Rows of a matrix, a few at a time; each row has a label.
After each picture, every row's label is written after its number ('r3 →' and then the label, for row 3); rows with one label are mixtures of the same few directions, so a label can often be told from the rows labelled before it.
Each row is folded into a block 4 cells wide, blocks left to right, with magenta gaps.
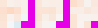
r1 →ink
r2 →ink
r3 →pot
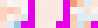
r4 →ink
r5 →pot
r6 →pot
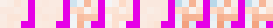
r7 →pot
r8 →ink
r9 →pot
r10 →pot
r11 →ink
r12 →pot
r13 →pot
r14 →pot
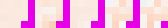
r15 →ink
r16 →ink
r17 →ink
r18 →pot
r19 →pot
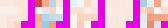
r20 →ink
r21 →pot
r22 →pot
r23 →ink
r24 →pot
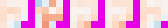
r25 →ink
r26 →pot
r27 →ink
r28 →ink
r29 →ink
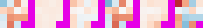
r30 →pot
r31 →pot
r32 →pot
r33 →pot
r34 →ink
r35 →pot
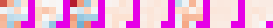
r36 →pot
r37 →ink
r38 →pot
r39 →pot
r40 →pot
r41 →pot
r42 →ink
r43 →ink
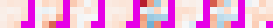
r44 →ink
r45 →ink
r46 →pot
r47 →ink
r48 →pot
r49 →ink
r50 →pot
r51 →pot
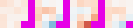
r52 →pot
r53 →ink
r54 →ink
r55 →ink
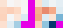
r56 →ink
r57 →ink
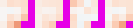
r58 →ink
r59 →ink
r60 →pot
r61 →ink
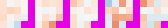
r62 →ink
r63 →ink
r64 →pot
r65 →pot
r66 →pot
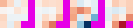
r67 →pot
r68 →ink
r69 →ink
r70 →ink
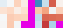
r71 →pot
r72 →pot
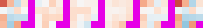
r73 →pot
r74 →pot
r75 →ink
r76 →ink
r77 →pot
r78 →pot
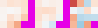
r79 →ink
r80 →ink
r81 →pot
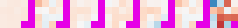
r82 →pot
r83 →pot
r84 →ink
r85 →pot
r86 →ink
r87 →pot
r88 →pot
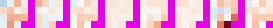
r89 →pot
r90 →pot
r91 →pot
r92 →pot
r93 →ink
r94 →pot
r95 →ink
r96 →pot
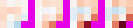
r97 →ink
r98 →ink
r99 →ink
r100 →ink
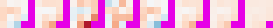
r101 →ink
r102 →ink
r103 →ink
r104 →pot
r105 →ink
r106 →ink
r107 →ink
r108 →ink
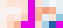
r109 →ink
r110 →ink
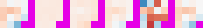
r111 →ink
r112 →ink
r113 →ink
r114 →ink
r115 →pot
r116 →ink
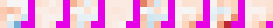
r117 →ink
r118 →pot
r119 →pot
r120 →ink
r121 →pot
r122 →ink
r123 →ink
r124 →ink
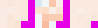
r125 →ink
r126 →pot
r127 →ink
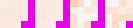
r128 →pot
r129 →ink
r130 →pot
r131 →pot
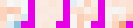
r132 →ink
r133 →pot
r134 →pot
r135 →ink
